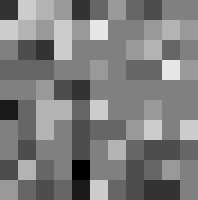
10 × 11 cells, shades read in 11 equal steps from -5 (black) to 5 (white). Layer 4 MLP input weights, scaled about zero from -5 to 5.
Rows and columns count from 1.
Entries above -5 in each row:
11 11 11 11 11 11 11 11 10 11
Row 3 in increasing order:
-3 -2 -1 0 0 0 0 0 1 2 3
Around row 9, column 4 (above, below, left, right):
0 -1 -1 -5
